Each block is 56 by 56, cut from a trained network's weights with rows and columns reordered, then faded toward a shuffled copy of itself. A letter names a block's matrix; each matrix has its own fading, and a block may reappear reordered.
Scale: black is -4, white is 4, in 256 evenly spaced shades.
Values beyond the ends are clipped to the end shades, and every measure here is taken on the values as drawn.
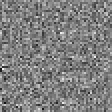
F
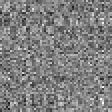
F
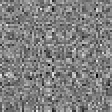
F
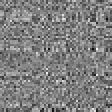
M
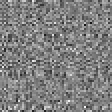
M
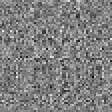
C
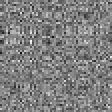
M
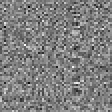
F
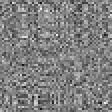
M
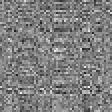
M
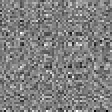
M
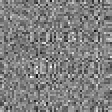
F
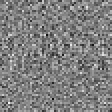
C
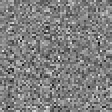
F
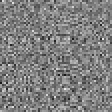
M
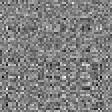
M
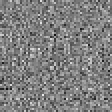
C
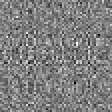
F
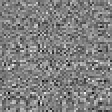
C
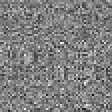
C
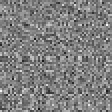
M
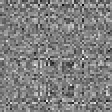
M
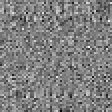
C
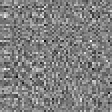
F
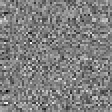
M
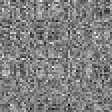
M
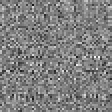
C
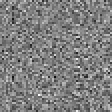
F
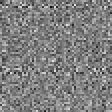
C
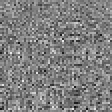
C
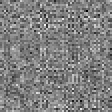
F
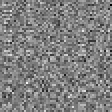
M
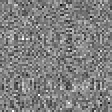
F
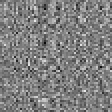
F
